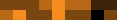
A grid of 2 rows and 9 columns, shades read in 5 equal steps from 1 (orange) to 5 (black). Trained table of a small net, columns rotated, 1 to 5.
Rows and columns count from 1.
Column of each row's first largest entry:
8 8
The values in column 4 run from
2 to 3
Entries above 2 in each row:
5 6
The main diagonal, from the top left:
3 1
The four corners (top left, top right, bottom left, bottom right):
3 4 2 3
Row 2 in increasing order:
1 1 2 3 3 3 3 3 5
